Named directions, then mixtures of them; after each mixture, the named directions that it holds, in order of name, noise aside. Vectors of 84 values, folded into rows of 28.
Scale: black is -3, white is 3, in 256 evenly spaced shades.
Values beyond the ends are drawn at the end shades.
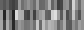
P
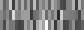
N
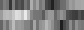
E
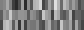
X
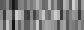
P, X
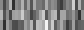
N, P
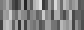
X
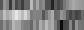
E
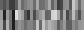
P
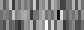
N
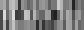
P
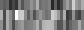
E, P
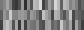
X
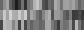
E, X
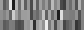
N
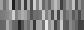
N, X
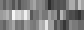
E, N
